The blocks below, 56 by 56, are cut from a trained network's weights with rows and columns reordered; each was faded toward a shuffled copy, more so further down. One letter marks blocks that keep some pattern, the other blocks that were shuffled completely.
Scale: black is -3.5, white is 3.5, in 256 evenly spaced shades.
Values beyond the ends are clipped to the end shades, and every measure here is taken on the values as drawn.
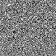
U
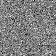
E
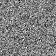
U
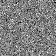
E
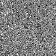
U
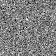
E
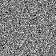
U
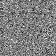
E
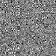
U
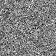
E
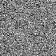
U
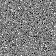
E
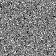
E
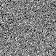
E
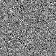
U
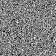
E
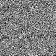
U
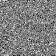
U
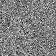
E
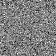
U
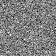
E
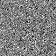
E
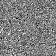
E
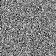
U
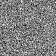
E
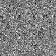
U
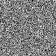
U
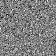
E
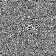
U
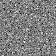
E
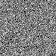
E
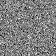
E
